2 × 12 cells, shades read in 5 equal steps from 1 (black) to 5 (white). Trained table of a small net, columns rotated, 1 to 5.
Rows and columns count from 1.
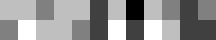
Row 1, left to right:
4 4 3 4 4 2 4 1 4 3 2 3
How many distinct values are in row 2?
4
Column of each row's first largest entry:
1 2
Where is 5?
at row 2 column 2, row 2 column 7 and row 2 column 9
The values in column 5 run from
3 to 4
